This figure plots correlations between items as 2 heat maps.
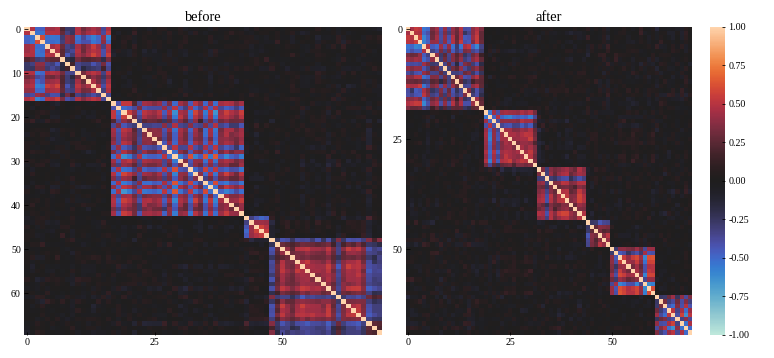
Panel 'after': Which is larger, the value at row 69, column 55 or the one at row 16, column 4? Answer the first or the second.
the first
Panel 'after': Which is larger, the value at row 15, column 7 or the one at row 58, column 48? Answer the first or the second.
the second
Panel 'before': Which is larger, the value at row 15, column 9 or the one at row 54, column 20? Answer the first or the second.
the first
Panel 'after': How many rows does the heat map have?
70
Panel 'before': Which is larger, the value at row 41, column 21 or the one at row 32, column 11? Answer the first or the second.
the first
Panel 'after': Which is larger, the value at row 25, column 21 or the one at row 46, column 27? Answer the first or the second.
the first
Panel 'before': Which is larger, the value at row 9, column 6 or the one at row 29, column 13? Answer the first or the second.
the second
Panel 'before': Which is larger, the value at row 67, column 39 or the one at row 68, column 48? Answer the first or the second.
the second
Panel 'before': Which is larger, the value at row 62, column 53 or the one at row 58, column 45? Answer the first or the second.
the first
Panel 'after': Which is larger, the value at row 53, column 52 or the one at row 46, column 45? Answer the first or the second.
the first
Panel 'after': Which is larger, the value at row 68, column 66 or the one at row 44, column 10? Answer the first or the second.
the first
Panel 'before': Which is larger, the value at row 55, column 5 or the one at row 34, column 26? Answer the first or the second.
the second
